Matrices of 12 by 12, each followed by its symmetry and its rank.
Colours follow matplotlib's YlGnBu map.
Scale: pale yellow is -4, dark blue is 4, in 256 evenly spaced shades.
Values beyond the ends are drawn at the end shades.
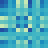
symmetric, rank one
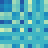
symmetric, rank one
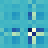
symmetric, rank one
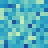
neither, full rank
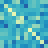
symmetric, full rank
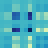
symmetric, rank one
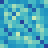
symmetric, full rank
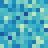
neither, full rank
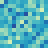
symmetric, full rank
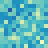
symmetric, full rank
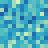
neither, full rank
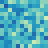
neither, full rank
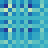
symmetric, rank one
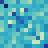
symmetric, full rank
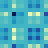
symmetric, rank one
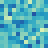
neither, full rank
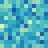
neither, full rank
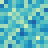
symmetric, full rank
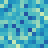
symmetric, full rank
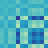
symmetric, rank one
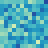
neither, full rank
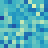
neither, full rank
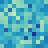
symmetric, full rank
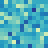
neither, full rank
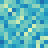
symmetric, full rank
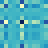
symmetric, rank one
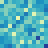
symmetric, full rank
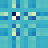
symmetric, rank one
